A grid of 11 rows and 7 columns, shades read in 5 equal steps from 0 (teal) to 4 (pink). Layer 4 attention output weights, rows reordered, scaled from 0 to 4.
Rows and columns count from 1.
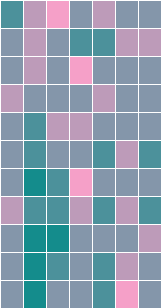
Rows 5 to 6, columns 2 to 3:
1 3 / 1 2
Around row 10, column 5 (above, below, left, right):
2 1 2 3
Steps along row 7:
down up up down same same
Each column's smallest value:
1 0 0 1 1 2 1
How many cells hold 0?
5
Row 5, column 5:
2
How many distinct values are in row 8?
2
